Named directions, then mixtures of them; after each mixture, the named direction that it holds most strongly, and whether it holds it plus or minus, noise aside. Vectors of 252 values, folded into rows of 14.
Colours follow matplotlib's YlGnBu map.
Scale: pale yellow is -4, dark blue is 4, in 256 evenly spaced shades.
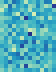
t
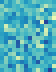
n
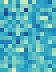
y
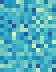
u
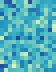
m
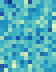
m, plus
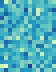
m, minus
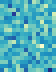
n, plus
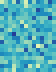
u, minus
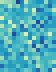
u, minus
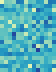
u, minus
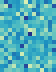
t, plus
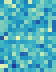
m, minus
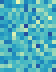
u, plus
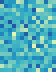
u, plus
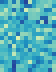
y, minus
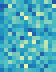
t, minus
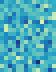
n, plus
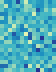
u, minus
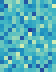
t, minus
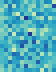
t, plus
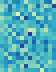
t, plus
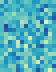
n, minus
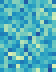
n, plus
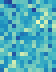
m, plus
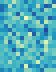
t, minus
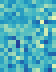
n, plus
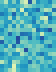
y, plus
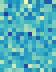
t, plus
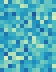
n, plus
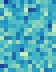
m, plus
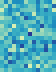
t, plus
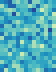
m, plus
